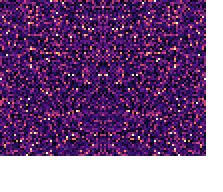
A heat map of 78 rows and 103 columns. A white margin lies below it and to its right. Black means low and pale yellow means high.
The grain is fine, like static. No single row or column stands out from its neighbours. Most values sit low, with a long tail of high ones. It is mirror symmetric from left to right.
